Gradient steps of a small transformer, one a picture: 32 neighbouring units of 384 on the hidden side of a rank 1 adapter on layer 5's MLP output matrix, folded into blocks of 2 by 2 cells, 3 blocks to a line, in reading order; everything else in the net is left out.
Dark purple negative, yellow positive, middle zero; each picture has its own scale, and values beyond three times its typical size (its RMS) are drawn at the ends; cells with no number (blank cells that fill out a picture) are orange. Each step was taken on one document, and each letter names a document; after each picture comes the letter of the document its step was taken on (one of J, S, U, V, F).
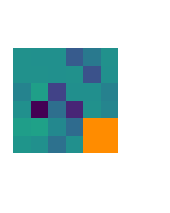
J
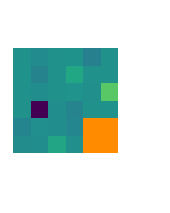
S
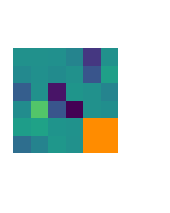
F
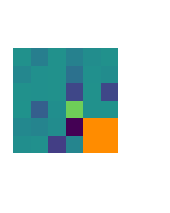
S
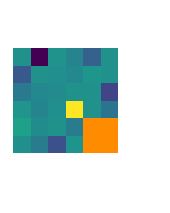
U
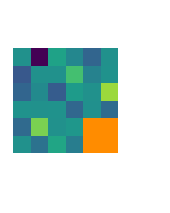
U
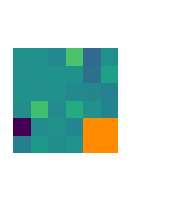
F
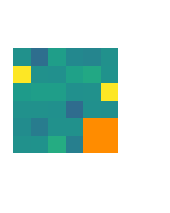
U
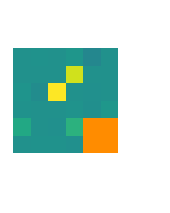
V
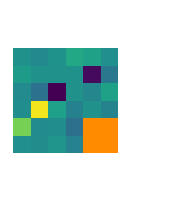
J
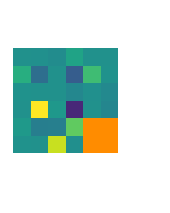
S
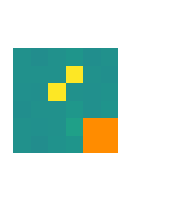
V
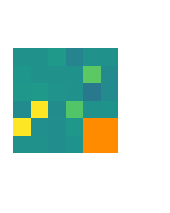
J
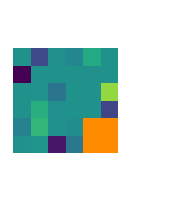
U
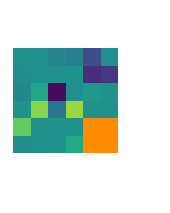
J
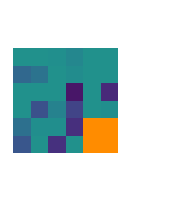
S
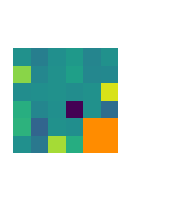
U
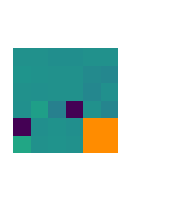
F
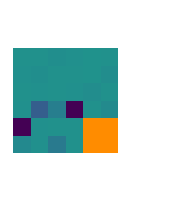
F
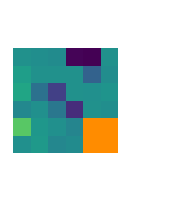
J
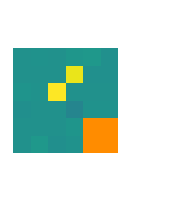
V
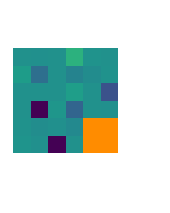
S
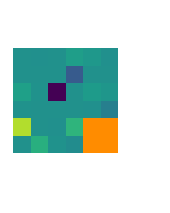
V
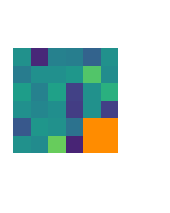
U
